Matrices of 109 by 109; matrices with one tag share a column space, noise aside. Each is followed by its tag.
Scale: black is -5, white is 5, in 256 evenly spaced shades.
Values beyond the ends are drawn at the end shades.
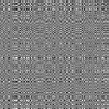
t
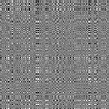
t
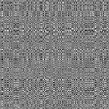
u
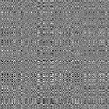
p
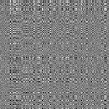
t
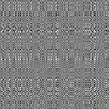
u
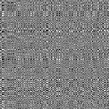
u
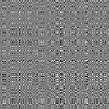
p
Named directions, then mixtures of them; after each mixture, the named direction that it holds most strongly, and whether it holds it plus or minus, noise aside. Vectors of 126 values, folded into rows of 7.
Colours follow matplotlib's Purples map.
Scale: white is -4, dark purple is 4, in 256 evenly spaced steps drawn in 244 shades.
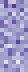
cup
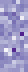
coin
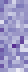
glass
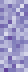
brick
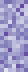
brick, minus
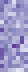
glass, plus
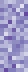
brick, plus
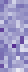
glass, plus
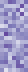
brick, minus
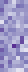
glass, plus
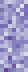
brick, plus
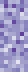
cup, plus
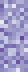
cup, minus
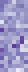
glass, plus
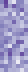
cup, plus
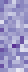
glass, plus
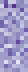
cup, plus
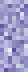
brick, plus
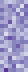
brick, plus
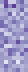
cup, plus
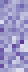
glass, plus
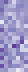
glass, plus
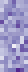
glass, minus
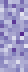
cup, plus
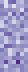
cup, minus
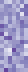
brick, plus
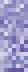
glass, minus
